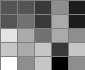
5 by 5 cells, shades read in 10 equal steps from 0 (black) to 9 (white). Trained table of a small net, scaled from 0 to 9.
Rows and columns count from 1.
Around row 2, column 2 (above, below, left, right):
3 6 3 2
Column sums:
30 24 22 19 19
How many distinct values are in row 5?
4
